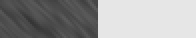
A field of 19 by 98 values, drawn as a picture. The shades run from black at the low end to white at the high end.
It is made of 1 by 2 panels. Panel 1,1: low, slanting down to the right, faint in contrast. Panel 1,2: very high, flat.
